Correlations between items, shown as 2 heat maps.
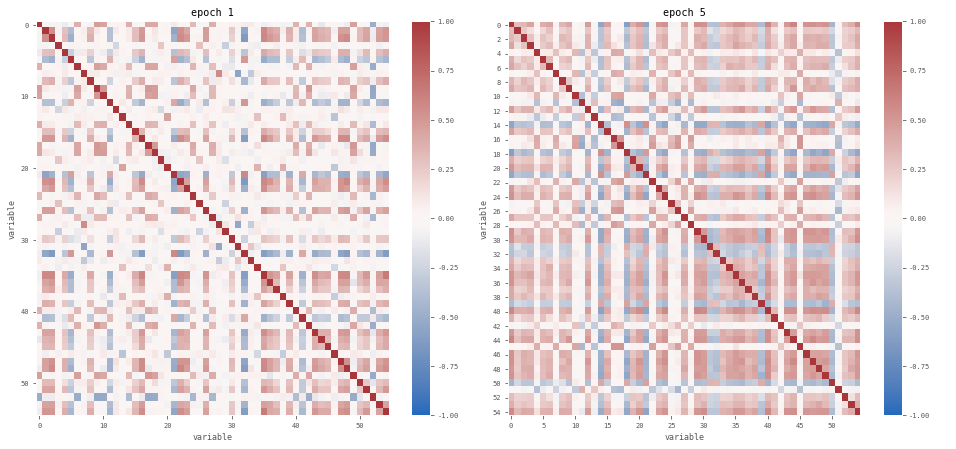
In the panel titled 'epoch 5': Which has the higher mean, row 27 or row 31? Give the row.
27
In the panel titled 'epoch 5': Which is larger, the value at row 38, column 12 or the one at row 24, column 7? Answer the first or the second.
the first
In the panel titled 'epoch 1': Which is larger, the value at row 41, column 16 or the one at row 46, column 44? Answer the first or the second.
the second
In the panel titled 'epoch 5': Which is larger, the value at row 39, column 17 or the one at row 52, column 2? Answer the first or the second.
the second
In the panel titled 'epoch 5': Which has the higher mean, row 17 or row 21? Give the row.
17
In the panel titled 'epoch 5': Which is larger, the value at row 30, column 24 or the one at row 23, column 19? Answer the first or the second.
the first
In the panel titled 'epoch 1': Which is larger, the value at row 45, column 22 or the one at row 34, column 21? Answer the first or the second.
the first
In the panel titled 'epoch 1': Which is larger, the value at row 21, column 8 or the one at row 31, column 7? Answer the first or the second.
the first
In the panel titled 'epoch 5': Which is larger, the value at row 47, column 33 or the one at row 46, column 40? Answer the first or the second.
the second
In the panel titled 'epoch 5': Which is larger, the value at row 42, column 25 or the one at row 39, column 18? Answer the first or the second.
the second
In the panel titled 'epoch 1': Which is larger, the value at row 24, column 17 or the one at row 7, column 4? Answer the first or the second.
the first
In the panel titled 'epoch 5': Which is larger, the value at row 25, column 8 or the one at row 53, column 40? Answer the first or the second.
the second
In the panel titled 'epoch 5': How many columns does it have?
55
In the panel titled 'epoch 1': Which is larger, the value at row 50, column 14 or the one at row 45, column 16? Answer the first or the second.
the second
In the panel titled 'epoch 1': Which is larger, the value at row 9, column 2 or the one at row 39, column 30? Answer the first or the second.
the second
